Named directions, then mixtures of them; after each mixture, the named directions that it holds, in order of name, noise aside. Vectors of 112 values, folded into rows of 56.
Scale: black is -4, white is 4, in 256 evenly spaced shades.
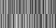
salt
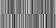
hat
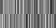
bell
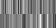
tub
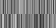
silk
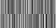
hat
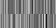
hat, salt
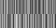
salt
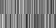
bell, silk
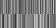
silk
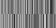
bell, hat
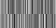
hat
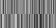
salt, silk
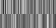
silk, tub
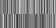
salt, silk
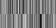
salt, tub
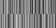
salt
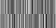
hat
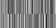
hat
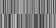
silk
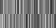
bell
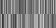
silk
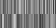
hat, silk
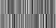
hat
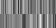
tub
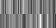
tub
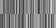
bell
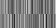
hat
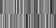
bell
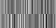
hat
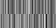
hat, salt
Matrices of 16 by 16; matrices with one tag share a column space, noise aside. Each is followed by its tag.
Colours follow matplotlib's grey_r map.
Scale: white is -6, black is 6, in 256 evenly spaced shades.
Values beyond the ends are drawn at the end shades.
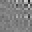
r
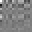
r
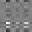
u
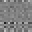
u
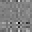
u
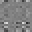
u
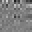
r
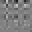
r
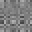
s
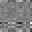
u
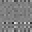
u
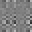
s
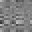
s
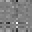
u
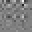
r
